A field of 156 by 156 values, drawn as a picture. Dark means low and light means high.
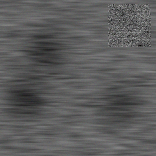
Ninth with the lowest average: middle left. Roughest part: top right. Mirror symmetry: none. Odd patch: rougher, in the top right. Dips: three.
